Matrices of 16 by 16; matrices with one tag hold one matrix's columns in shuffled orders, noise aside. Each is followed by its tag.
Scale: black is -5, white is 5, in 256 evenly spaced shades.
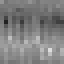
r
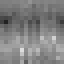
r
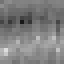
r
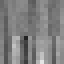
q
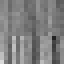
q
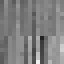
q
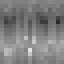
r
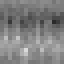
r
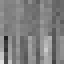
q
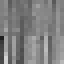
q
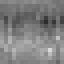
r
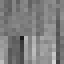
q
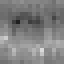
r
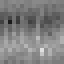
r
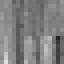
q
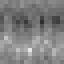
r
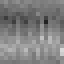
r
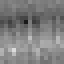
r
